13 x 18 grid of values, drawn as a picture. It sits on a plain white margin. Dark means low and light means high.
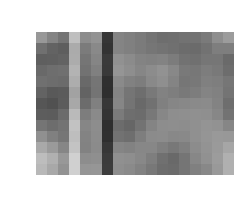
The middle right is the smoothest part. The ninth with the highest average is the bottom left. Overall the values sit about 50% of the way up the scale. Columns 4 and 7 differ from the columns beside them.
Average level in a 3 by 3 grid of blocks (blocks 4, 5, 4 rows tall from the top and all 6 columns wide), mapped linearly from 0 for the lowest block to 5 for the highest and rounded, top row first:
211 / 102 / 513
